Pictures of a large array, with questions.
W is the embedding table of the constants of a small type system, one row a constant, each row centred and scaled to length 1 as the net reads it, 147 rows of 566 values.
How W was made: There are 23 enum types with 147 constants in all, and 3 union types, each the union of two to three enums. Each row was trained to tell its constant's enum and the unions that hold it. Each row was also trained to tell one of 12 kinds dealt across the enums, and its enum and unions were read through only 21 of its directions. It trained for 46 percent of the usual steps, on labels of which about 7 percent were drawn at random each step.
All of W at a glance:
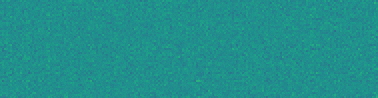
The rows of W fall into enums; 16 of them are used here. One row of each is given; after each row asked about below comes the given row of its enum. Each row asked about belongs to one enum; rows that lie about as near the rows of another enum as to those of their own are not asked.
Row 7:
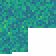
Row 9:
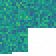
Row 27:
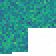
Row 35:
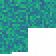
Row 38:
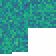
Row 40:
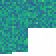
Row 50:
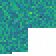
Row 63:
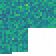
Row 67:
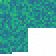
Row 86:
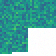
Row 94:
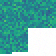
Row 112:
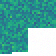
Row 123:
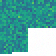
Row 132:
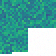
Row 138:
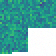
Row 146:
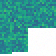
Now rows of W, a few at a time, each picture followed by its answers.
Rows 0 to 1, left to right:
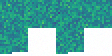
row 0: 38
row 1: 7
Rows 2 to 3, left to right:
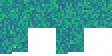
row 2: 38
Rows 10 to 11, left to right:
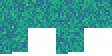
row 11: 35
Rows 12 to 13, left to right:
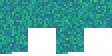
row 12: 40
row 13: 40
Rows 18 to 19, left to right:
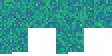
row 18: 146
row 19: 38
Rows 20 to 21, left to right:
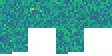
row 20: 35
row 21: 35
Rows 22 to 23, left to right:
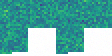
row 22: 146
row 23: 146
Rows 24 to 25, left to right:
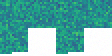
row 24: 7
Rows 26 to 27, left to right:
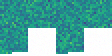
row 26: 138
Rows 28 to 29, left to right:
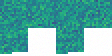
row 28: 132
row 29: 112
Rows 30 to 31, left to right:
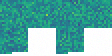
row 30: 40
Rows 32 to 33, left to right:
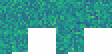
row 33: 9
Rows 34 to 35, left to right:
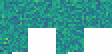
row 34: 138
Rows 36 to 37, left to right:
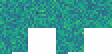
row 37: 112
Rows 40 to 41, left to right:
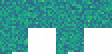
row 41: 27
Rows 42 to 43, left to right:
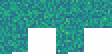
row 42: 112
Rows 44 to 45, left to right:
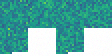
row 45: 38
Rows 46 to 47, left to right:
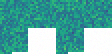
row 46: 63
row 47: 50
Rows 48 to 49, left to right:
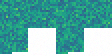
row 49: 146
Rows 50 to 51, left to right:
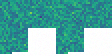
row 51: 9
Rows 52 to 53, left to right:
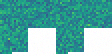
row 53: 138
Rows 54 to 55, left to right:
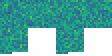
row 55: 38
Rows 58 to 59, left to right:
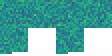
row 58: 35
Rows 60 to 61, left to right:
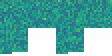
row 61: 40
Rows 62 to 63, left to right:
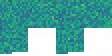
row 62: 132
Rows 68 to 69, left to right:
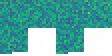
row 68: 67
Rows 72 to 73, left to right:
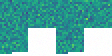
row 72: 132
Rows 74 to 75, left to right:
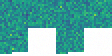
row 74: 132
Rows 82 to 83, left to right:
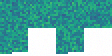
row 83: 35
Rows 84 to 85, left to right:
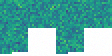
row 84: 9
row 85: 50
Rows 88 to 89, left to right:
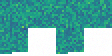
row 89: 27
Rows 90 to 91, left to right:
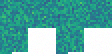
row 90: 112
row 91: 9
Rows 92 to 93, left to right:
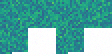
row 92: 67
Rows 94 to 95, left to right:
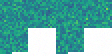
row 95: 146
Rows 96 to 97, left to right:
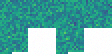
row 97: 50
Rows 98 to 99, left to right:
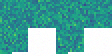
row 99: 112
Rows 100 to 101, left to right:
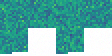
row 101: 9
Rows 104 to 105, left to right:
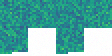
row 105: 50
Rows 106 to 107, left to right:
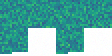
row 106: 40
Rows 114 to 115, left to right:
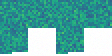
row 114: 27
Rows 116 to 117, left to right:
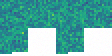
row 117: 38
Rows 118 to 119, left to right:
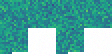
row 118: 50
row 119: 7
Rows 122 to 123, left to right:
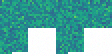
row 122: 132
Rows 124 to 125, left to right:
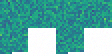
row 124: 67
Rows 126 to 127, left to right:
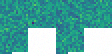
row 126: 7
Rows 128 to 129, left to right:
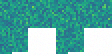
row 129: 27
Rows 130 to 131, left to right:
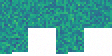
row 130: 132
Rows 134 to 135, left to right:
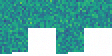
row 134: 35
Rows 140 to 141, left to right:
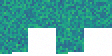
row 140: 112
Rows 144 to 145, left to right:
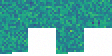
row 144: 40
